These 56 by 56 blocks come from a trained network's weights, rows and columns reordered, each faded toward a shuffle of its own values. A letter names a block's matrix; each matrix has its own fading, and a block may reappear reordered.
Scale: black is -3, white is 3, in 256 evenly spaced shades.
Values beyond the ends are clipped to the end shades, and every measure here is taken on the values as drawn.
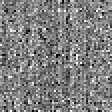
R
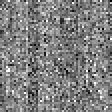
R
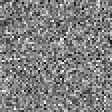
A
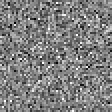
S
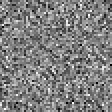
A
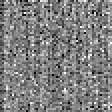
R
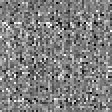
R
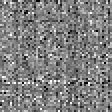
R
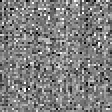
R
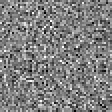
A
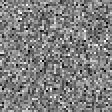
S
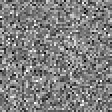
S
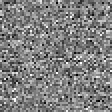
A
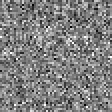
A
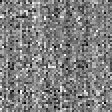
R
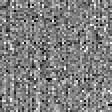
R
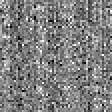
R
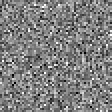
A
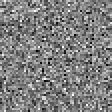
A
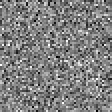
A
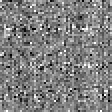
R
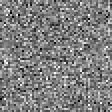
S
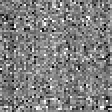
R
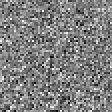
A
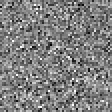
S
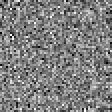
S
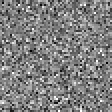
S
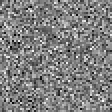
S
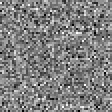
A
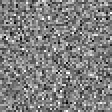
S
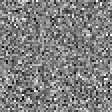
A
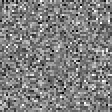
S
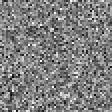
S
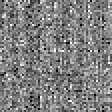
R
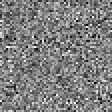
A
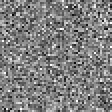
A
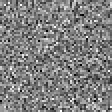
A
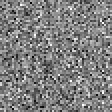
S
